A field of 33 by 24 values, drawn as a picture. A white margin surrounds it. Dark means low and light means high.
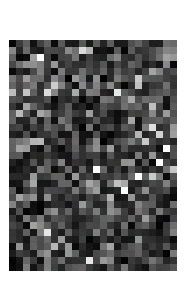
Average level on the scale: 30%. Slope: none. Seam: none. Stripes: none. Grain: fine. Histogram: skewed, a long tail of high values. Mirror symmetry: none.
